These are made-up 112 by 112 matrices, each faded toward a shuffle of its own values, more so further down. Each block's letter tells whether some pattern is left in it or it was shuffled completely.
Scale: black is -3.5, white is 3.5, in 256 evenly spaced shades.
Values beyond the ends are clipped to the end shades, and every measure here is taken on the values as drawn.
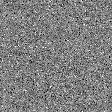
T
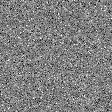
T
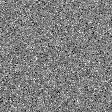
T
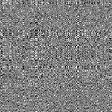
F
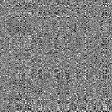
F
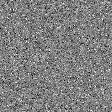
T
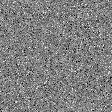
T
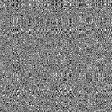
F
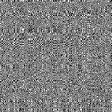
F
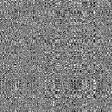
F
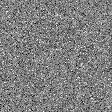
T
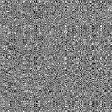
F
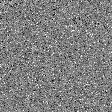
T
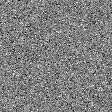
T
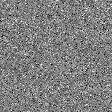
T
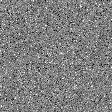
T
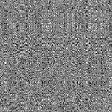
F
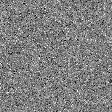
T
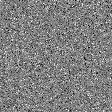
T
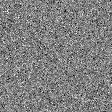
T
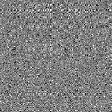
F
